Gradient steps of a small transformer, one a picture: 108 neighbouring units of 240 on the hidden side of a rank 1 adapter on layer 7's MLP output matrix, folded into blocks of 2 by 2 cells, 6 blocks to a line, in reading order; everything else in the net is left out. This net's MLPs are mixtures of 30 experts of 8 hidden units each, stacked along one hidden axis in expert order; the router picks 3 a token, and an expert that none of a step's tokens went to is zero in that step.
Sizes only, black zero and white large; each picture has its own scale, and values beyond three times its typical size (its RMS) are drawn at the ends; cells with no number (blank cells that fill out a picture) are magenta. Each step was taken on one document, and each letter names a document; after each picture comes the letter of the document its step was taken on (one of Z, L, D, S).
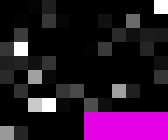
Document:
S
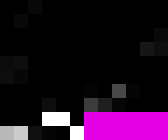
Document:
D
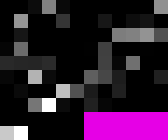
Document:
S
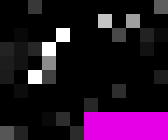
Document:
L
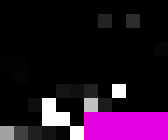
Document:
D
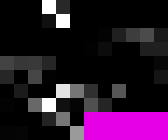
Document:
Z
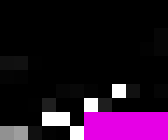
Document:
D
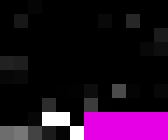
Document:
D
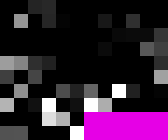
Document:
Z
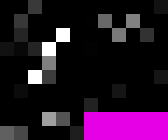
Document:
L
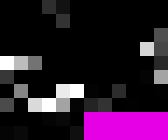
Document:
Z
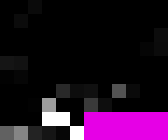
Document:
D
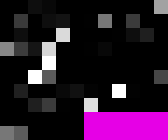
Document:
L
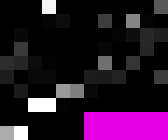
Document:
S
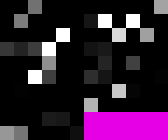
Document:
L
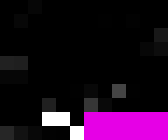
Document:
D
